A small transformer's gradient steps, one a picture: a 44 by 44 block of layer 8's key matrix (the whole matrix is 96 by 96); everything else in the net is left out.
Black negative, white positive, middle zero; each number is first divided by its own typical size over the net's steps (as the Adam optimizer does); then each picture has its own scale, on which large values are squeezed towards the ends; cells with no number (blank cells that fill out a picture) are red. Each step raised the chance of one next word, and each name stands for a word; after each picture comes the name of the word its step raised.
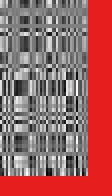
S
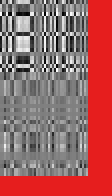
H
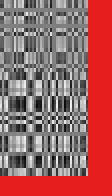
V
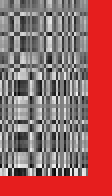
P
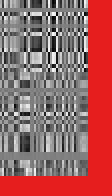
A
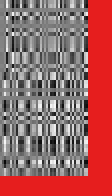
P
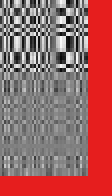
A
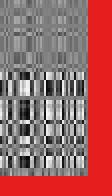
V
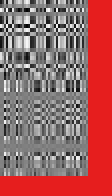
H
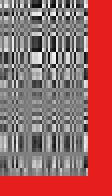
A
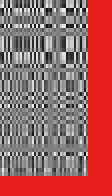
P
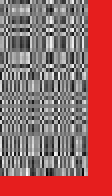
S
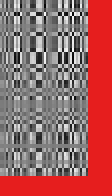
P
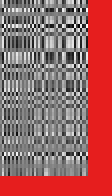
P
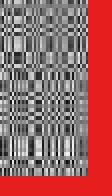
V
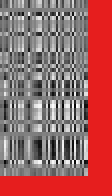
H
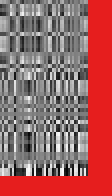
A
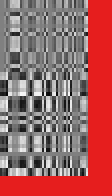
V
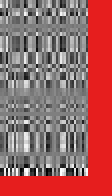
S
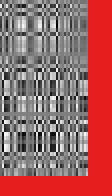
H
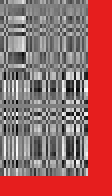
H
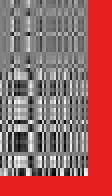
S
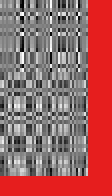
S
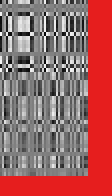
H
